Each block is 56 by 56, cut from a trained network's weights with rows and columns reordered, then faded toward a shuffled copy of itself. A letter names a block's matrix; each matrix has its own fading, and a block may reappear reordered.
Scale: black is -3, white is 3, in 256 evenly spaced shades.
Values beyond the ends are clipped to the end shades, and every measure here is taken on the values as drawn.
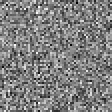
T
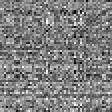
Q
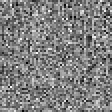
T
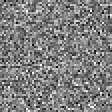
T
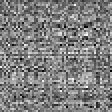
Q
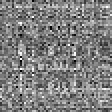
Q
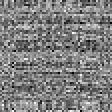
Q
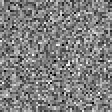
T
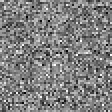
T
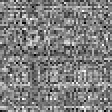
Q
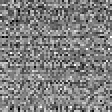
Q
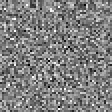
T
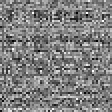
Q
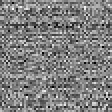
Q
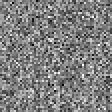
T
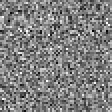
T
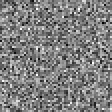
T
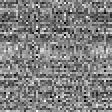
Q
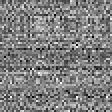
Q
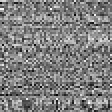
Q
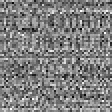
Q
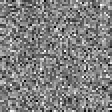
T
